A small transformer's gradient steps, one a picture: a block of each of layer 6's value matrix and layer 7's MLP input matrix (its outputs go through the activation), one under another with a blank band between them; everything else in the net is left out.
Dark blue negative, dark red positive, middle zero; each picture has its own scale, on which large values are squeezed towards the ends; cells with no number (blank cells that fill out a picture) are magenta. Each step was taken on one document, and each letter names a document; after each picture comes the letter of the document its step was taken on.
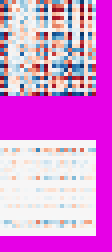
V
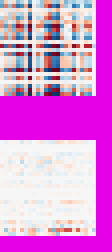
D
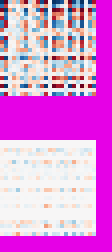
V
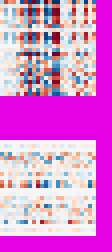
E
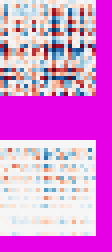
V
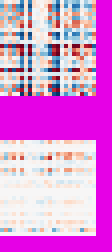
D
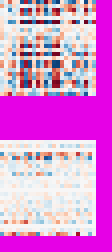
E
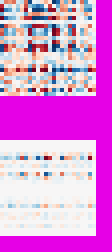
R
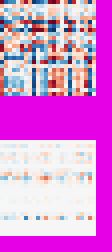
R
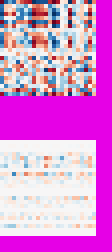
R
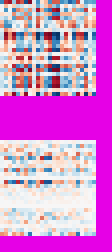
E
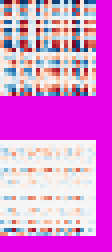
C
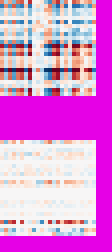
D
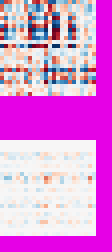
R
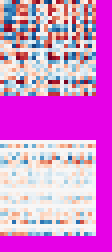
C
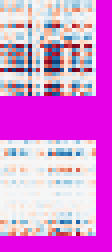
D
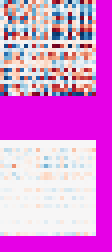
V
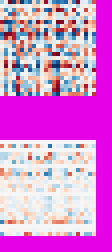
E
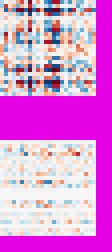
E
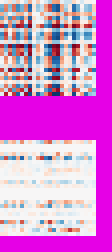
D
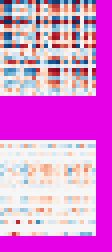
C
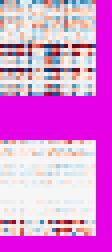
D
